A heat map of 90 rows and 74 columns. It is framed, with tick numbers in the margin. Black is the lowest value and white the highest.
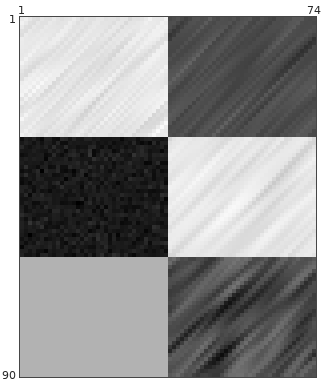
It is made of 3 by 2 panels. Panel 1,1: very high, slanting up to the right, faint in contrast. Panel 1,2: low, slanting up to the right, faint in contrast. Panel 2,1: very low, fine-grained, faint in contrast. Panel 2,2: very high, slanting up to the right, faint in contrast. Panel 3,1: high, flat. Panel 3,2: low, slanting up to the right.
